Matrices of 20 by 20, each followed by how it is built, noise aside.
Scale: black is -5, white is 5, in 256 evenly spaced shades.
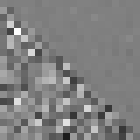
lower triangular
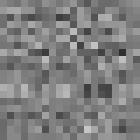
low rank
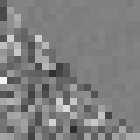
lower triangular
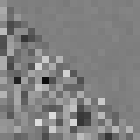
lower triangular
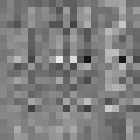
low rank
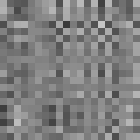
low rank
